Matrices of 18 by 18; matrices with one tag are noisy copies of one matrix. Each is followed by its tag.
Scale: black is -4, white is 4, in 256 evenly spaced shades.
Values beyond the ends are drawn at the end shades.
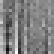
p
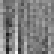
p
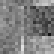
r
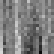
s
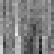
s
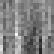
s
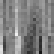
s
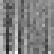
p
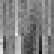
s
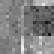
r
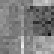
r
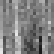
s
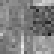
r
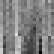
s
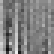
p
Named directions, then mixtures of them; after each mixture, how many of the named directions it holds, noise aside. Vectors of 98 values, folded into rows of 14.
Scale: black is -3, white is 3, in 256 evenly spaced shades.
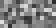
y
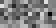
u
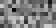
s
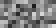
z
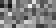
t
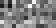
one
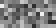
two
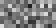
two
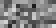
one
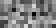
two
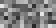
two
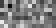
three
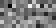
two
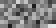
two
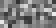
one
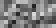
one
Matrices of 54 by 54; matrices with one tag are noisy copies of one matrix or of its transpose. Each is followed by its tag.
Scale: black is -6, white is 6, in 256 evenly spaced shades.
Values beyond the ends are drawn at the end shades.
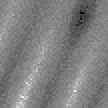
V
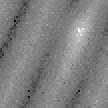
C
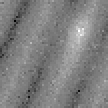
C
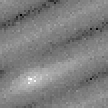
C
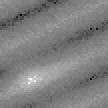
C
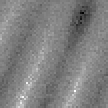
V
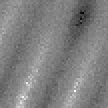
V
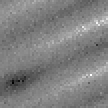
V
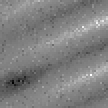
V
